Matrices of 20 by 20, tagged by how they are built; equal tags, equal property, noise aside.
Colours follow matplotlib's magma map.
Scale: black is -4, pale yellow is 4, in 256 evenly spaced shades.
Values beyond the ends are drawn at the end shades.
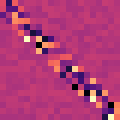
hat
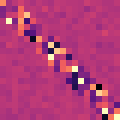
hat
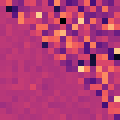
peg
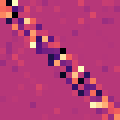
hat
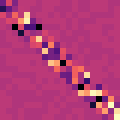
hat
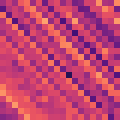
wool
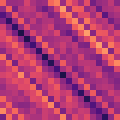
wool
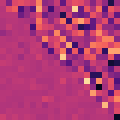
peg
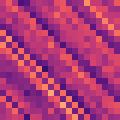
wool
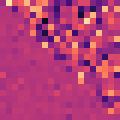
peg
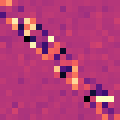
hat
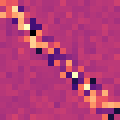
hat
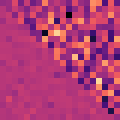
peg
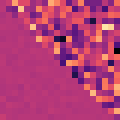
peg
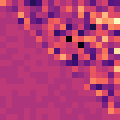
peg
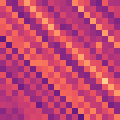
wool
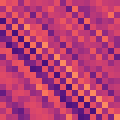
wool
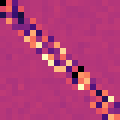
hat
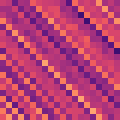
wool
